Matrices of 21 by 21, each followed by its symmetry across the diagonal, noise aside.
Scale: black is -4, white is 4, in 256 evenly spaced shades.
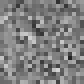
antisymmetric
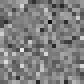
antisymmetric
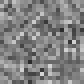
symmetric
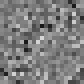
symmetric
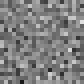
antisymmetric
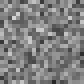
symmetric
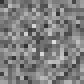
symmetric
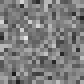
symmetric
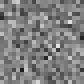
antisymmetric
